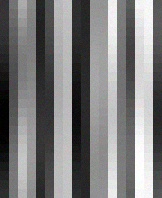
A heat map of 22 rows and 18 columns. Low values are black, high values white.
Upright stripes repeat 4 times across the table. The grain runs up and down. The middle left is the ninth with the lowest average.
